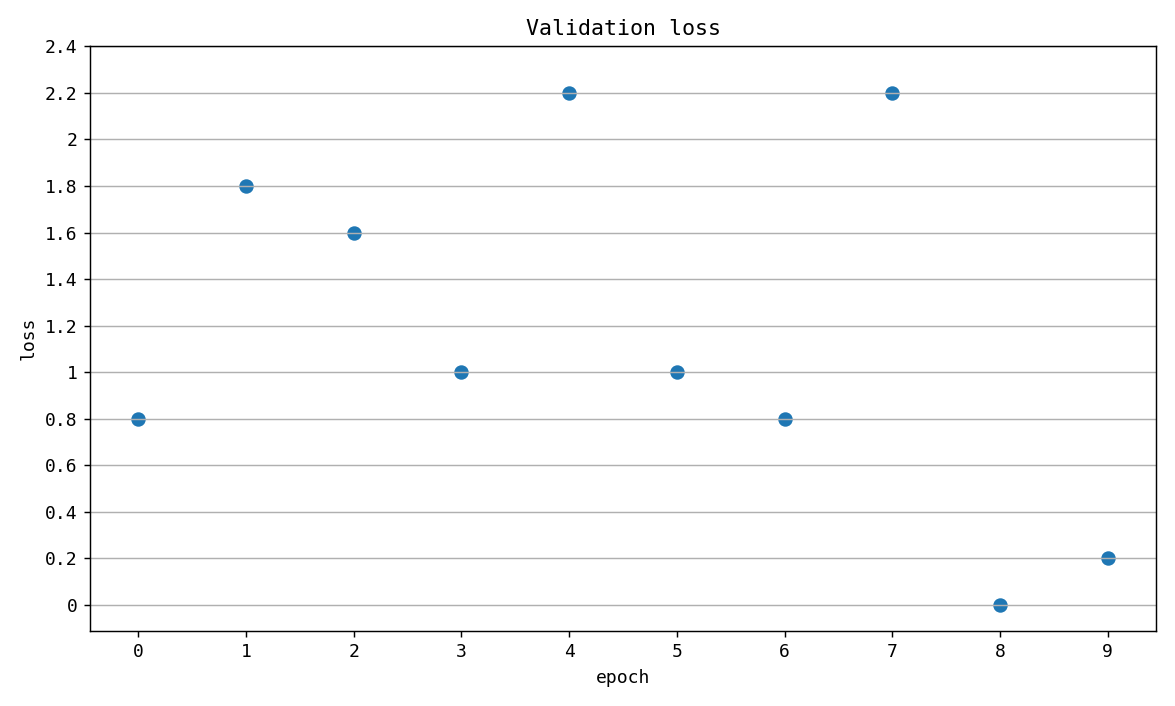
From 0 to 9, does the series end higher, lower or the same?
lower
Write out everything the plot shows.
Title: Validation loss
x-axis: epoch, ticks 0 1 2 3 4 5 6 7 8 9
y-axis: loss, ticks 0 0.2 0.4 0.6 0.8 1 1.2 1.4 1.6 1.8 2 2.2 2.4
Values:
0.8 1.8 1.6 1 2.2 1 0.8 2.2 0 0.2
